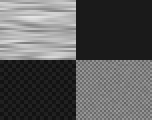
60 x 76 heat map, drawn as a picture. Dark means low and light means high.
It is made of 2 by 2 panels. Panel 1,1: high, streaked across. Panel 1,2: very low, flat. Panel 2,1: very low, checkered, faint in contrast. Panel 2,2: middling, checkered.
